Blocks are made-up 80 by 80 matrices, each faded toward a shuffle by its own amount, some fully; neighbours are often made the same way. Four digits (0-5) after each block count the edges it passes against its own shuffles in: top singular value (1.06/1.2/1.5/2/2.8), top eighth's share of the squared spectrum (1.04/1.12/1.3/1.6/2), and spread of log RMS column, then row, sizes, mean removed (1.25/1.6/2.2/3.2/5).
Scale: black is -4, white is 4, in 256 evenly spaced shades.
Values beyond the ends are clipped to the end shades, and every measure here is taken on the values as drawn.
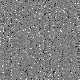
3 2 1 0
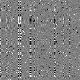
5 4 3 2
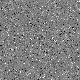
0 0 0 0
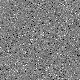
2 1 0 0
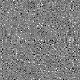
4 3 2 2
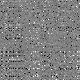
4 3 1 2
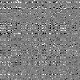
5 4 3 3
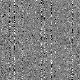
2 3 3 0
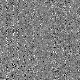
1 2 3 0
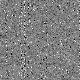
2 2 2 0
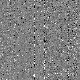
2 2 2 0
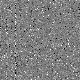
2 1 1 0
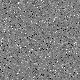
0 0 0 0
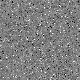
0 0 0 0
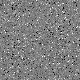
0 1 1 0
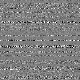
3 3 0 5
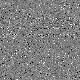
1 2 0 2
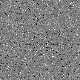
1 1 0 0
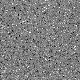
0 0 0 0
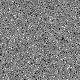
2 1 0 0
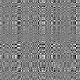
5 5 4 4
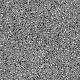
0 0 0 0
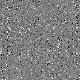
3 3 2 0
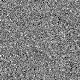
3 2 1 0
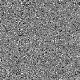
3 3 1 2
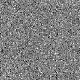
3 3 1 1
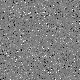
0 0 0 0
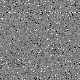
2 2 0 1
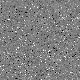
1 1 0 1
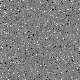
1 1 0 0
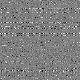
4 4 0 3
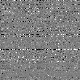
4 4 0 3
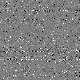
2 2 1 2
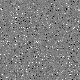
1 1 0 1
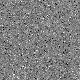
0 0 0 0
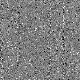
1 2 2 0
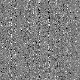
1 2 3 0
